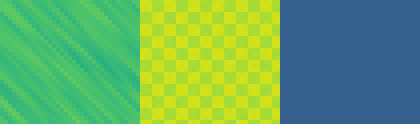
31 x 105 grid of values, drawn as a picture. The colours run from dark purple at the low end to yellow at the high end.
It is made of 1 by 3 panels. Panel 1,1: high, slanting down to the right, faint in contrast. Panel 1,2: very high, checkered, faint in contrast. Panel 1,3: low, flat.
